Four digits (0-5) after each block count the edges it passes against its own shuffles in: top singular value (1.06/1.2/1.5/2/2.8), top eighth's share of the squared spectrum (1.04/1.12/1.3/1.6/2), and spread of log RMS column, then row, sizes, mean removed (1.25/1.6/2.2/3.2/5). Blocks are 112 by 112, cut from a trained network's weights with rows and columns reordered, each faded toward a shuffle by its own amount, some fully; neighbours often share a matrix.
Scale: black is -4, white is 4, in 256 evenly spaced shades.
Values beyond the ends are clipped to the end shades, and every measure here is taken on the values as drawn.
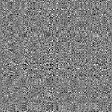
4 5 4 3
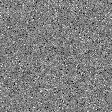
0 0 0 0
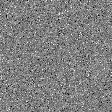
1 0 0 0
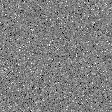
0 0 0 0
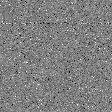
2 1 0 0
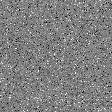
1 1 0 0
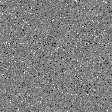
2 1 0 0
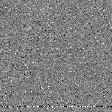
3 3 1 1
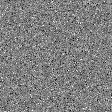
0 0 0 0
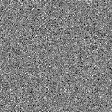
3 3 2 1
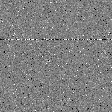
3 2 0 1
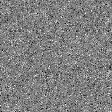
3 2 1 1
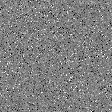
2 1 0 0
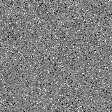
1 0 0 0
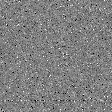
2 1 0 1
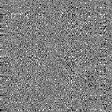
4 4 3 3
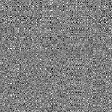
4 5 3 3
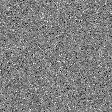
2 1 0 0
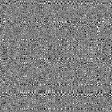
4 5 3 4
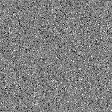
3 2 0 1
